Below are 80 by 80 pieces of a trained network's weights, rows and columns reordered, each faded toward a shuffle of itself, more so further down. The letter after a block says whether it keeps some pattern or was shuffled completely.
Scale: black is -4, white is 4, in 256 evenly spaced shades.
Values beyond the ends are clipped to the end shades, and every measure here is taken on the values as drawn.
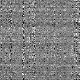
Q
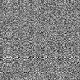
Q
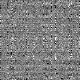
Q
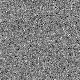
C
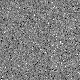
C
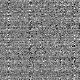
Q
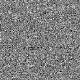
Q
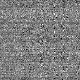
Q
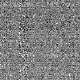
Q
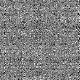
Q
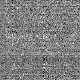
Q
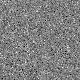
C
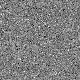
C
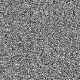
Q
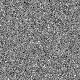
C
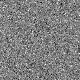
C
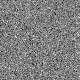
C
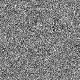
Q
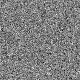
C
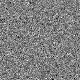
Q
